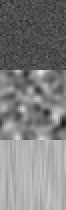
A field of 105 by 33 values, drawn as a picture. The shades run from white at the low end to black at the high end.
The table splits into 3 rows of 1 panel. Panel 1,1: high, fine-grained, faint in contrast. Panel 2,1: middling, blotchy, strong in contrast. Panel 3,1: low, streaked downward, faint in contrast.
